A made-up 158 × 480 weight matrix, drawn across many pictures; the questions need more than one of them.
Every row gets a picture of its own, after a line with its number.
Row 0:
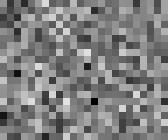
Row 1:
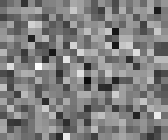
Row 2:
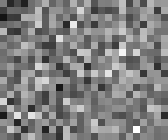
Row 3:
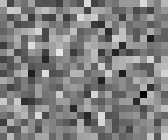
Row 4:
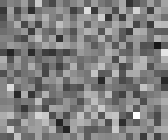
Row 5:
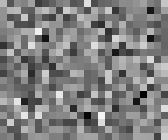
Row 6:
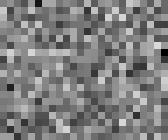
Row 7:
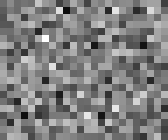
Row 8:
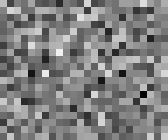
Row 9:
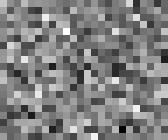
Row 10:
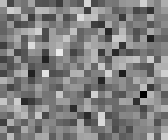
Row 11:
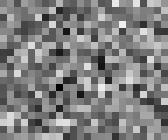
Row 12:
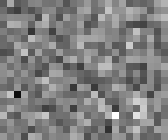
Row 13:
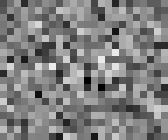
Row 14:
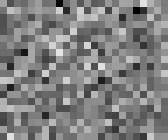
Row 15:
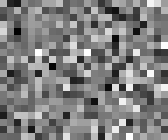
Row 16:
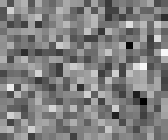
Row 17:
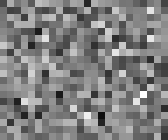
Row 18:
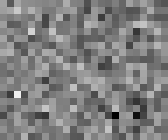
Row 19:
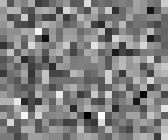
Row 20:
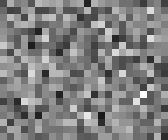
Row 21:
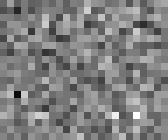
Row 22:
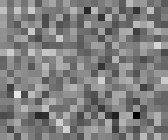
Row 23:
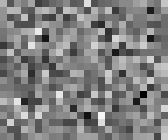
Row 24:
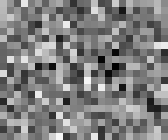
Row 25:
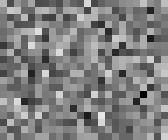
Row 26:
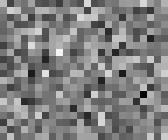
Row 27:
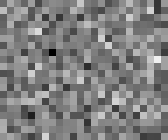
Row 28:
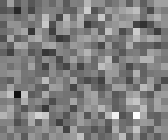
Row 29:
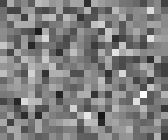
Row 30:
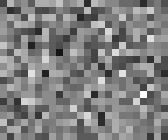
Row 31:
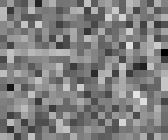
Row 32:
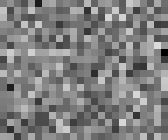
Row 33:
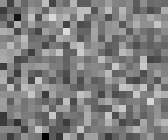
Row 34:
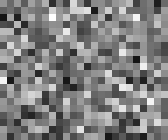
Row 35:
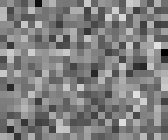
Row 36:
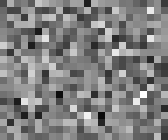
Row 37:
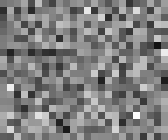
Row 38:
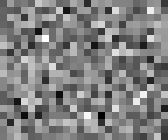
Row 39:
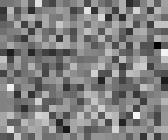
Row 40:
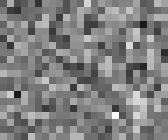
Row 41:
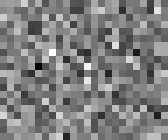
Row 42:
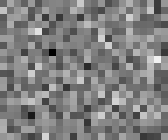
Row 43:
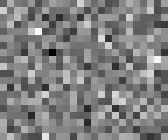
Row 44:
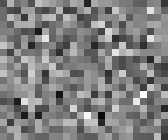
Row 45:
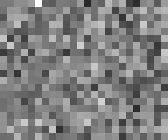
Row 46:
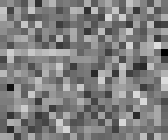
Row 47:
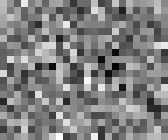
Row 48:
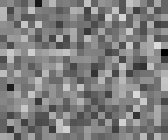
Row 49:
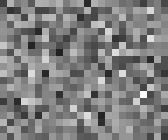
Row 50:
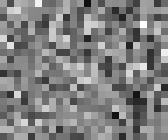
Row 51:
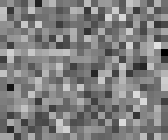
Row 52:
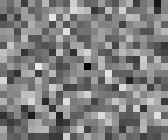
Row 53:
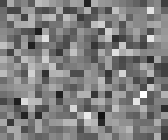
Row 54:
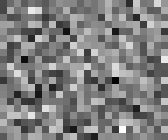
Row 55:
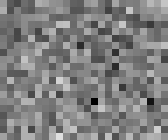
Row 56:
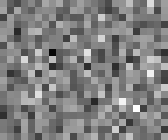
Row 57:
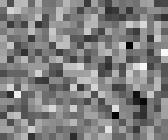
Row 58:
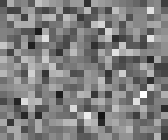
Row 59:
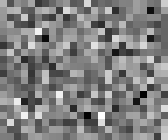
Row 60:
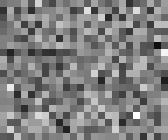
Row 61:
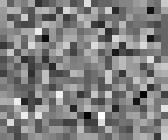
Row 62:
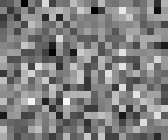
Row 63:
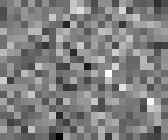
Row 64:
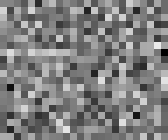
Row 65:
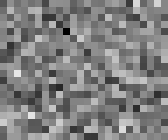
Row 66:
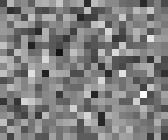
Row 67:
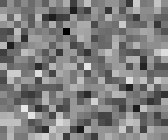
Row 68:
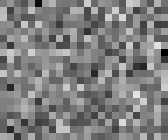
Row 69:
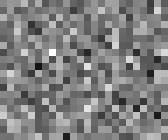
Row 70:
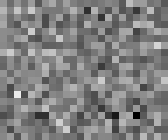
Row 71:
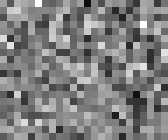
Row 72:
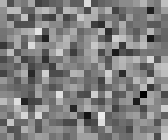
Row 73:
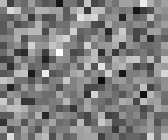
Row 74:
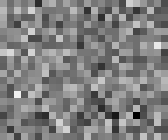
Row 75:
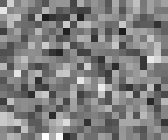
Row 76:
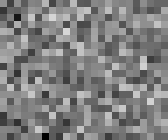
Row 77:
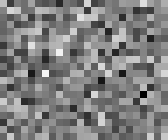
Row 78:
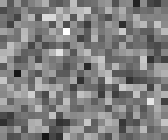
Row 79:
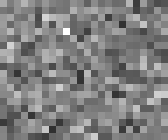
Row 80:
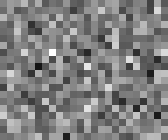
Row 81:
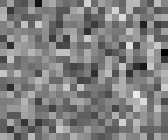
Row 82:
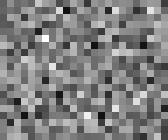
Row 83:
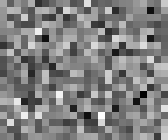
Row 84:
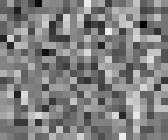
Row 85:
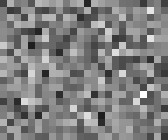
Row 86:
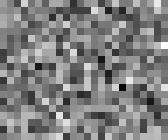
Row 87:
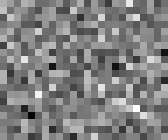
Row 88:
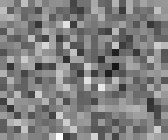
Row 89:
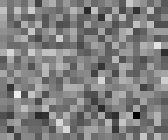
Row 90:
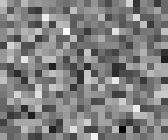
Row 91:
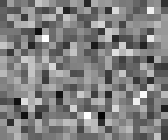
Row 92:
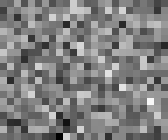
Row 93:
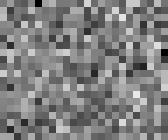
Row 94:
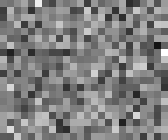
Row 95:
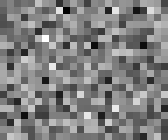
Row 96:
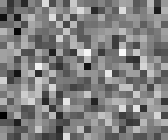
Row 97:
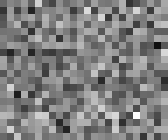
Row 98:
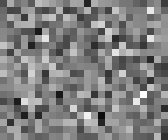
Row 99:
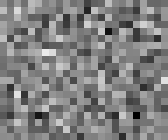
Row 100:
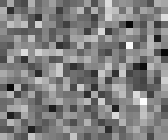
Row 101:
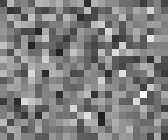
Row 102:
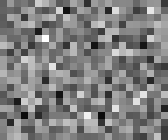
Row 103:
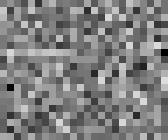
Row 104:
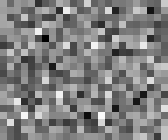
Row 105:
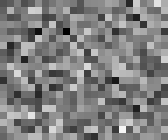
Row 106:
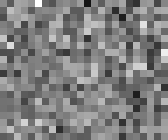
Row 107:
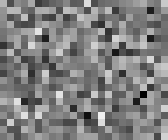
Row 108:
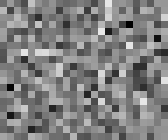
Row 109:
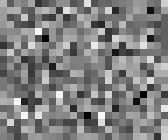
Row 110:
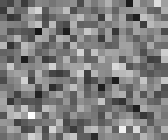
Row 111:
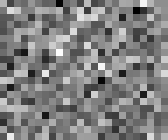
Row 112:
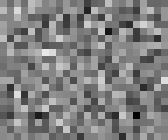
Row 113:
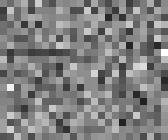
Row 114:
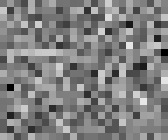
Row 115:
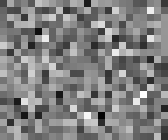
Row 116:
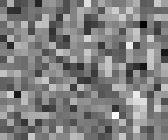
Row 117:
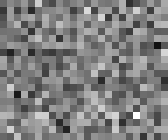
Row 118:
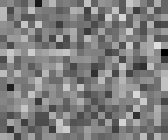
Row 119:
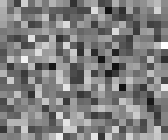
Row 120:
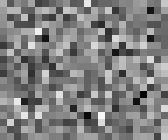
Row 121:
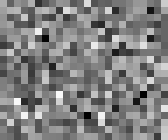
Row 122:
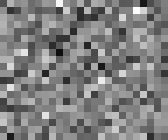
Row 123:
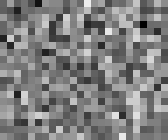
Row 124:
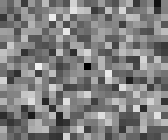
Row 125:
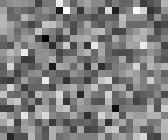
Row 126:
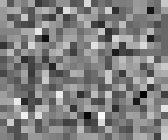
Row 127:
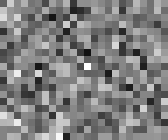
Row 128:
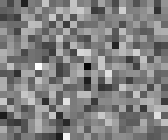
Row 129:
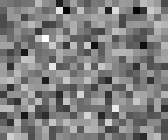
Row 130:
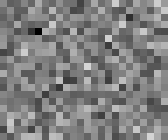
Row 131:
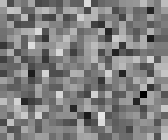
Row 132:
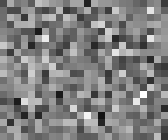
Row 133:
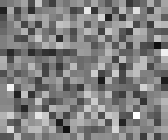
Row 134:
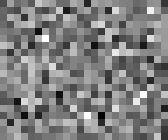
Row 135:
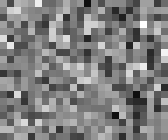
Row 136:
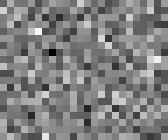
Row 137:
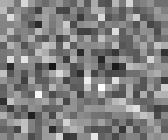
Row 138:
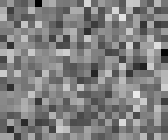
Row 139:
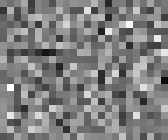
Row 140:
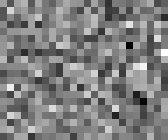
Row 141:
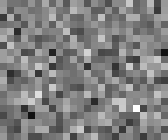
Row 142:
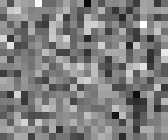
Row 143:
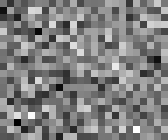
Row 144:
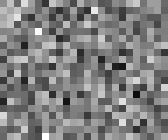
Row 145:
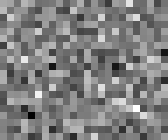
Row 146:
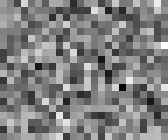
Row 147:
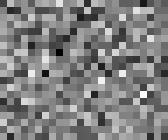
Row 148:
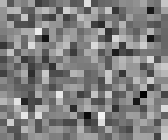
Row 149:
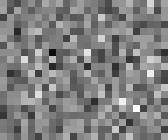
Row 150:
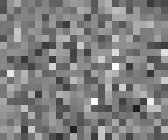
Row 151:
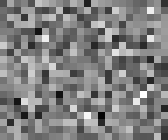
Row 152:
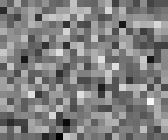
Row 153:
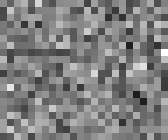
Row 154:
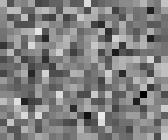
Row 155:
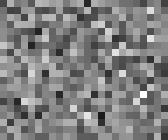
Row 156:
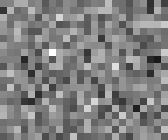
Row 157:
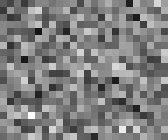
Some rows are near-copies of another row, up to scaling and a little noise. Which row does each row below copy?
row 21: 28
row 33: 76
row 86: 146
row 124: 52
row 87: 145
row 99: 112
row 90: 9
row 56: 149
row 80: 69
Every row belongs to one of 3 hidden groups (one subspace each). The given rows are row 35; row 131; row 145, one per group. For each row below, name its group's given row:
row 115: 131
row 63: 145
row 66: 131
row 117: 35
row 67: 145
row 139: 35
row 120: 131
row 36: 131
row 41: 145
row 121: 131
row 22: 35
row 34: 145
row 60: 35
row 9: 145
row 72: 131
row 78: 145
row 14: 131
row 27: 145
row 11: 145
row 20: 131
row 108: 35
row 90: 145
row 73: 131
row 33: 145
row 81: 35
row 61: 131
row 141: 145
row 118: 35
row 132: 131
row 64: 35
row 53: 131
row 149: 145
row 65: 145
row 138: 35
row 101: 131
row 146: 145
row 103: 35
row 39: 35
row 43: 145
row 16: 35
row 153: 35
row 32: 35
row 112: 35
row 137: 145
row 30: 131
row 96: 145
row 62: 145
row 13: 145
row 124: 145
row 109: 131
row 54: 145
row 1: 145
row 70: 35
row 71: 35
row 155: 131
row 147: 131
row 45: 35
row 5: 131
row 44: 131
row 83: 131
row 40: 35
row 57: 35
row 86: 145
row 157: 145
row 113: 35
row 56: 145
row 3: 131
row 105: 145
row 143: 145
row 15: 145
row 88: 145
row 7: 131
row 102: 131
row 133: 35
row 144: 145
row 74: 35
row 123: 35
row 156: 145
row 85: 131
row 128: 145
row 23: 131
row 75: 145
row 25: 131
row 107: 131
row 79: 145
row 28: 35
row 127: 145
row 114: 35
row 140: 35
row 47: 145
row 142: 35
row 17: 131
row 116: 35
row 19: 131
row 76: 145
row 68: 35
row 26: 131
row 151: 131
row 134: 131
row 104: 131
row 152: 145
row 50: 35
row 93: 35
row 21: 35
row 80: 145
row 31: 35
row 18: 35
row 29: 131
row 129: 131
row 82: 131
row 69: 145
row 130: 145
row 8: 131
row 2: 145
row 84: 35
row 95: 131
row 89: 35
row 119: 145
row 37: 35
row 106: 35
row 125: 131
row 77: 131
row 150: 145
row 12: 35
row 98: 131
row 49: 131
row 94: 35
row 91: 131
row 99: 35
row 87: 145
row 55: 145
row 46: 35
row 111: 131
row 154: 131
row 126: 131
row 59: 131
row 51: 35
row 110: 145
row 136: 145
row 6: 35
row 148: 131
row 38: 131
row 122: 131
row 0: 145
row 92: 145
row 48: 35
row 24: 145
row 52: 145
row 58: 131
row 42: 145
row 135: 35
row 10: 131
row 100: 35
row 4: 35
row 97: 35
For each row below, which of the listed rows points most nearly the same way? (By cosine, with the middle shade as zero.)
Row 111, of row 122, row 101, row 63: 63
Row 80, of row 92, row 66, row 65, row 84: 65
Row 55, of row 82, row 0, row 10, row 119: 119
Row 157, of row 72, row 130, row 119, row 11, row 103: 130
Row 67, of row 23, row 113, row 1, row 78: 23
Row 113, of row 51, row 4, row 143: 4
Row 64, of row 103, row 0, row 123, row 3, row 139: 103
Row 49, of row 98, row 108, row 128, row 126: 98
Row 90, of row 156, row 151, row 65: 151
